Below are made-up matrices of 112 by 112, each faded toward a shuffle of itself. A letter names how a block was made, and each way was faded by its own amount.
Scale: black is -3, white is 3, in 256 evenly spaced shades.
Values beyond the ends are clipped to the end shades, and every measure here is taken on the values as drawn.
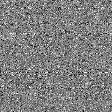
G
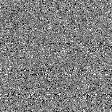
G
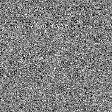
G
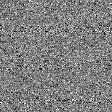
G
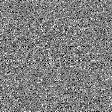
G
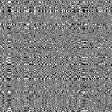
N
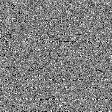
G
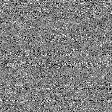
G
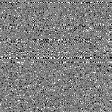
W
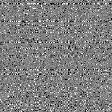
W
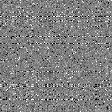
W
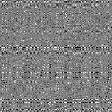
N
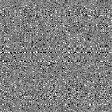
W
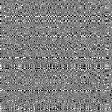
N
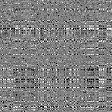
N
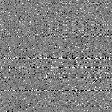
W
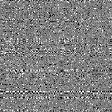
W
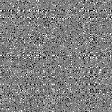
W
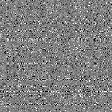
W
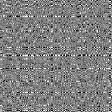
N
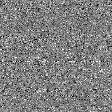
G
